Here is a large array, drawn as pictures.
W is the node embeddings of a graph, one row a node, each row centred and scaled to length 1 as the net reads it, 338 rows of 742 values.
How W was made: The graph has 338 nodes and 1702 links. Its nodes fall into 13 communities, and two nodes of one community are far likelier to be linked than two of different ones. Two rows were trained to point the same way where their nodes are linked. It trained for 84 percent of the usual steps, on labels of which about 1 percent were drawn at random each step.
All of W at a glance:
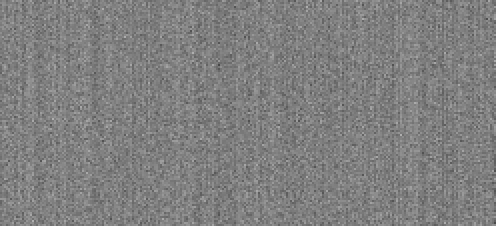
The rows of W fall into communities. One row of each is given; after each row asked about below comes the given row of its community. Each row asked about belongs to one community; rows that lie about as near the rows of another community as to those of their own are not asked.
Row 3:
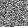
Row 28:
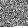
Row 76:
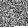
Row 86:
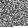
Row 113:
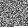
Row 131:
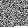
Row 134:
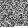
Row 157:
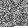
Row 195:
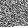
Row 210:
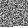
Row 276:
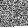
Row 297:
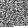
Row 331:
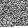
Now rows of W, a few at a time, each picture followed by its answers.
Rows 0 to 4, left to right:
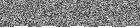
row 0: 134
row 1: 131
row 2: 3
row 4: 86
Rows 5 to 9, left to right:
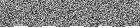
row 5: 28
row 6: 276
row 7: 86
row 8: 28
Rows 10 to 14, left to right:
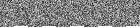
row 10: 76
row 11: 113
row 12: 134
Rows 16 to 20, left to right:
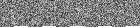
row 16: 76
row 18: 113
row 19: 157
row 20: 297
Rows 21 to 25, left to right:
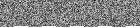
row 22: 331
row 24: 195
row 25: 195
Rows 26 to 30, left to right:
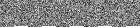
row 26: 3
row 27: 276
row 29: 210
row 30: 3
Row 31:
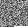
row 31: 86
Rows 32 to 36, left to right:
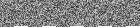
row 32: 28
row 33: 331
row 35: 76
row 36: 28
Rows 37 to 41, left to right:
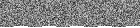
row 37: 195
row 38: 276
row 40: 113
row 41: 3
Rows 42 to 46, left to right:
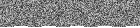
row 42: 3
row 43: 28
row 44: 76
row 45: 331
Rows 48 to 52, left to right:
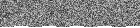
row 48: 113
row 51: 210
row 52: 3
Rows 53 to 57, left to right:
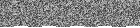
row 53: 210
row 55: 331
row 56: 331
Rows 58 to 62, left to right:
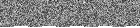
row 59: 3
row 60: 297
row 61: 134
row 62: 331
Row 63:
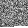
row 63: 134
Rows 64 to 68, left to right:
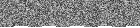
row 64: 131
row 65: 157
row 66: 76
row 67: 28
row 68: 86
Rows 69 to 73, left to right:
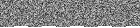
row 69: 131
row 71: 76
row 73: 28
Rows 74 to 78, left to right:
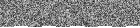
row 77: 195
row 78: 113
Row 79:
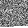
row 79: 210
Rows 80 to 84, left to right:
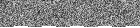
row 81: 86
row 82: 113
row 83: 157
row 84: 86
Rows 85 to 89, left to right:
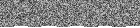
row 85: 131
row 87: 157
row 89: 331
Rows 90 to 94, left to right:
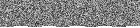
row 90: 210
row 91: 297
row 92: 86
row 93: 157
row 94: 331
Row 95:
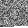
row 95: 131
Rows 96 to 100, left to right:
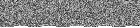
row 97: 195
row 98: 28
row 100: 86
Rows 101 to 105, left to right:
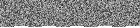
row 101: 3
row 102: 28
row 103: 195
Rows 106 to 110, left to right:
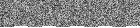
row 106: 131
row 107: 195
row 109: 276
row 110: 157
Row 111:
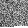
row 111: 134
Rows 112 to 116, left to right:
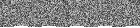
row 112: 195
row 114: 134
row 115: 28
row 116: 210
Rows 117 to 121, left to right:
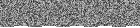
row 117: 157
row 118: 86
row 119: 331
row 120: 131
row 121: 86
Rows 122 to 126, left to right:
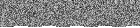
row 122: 86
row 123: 76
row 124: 86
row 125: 113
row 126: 276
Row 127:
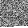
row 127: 210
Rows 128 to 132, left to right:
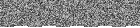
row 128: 157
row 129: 331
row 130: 276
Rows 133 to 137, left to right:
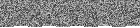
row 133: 276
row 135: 331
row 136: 134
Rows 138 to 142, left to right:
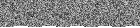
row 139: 76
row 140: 134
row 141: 28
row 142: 210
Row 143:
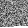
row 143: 113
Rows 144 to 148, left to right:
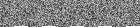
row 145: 134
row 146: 3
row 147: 276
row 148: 3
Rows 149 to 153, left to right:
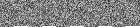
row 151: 276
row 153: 210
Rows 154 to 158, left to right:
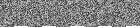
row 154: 331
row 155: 86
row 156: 134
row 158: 76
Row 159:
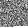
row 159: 210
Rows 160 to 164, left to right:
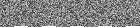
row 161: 3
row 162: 3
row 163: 3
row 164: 195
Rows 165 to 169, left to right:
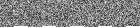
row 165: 210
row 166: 134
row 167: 28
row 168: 331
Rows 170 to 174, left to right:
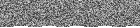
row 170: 297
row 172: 28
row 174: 3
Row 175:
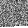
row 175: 276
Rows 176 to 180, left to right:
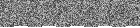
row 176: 157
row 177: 134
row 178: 331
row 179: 134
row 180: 28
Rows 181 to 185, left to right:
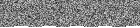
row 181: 276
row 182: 28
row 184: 3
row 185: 276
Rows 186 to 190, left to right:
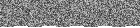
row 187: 131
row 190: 210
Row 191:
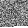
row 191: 28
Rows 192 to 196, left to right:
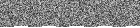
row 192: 331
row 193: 113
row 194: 297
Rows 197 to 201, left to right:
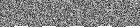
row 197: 76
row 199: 210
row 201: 276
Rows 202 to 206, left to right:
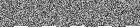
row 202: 86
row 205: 157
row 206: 86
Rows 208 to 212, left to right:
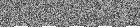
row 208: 157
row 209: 134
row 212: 131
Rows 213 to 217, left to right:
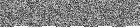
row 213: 3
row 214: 3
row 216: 276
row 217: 157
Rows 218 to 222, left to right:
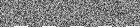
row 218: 76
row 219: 276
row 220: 297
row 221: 331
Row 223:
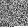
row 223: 134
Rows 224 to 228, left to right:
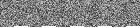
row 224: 131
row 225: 86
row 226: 86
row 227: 28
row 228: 28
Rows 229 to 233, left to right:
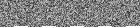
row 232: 157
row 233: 28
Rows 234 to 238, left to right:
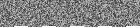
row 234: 276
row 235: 113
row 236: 131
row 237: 28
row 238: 3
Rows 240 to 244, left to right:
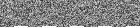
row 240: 113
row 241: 113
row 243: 134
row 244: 131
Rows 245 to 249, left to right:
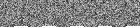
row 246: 76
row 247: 157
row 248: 131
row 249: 131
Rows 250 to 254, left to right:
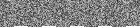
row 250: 86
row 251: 76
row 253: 3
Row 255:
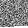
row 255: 28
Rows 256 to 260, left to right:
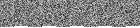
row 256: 276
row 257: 134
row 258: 28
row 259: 331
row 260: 331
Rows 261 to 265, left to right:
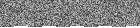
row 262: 86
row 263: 134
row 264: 76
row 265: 76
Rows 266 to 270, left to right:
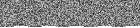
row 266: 131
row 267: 86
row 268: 210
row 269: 210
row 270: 297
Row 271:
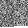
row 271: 134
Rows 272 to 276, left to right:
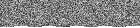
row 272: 134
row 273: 3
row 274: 113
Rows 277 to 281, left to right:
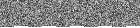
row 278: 195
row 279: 28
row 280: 195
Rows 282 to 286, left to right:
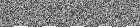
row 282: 86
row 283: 3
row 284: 3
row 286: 113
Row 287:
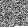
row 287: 131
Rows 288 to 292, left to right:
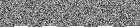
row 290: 157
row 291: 134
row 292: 157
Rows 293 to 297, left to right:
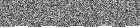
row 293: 134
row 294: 297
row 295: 157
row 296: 134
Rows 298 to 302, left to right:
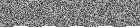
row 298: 86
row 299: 28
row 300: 195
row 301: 76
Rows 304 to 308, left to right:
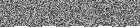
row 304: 276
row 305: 3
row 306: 28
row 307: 131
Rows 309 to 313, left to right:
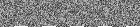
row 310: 134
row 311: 3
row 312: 113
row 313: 331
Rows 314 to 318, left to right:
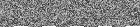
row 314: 195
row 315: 157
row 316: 195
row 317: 195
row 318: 131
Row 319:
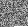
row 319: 113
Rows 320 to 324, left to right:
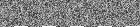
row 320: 195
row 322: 131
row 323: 86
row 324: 76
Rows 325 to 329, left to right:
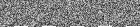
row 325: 331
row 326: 131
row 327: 134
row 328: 134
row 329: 297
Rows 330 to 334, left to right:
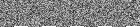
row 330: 86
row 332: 195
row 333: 3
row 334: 3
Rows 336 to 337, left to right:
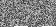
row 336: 28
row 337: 195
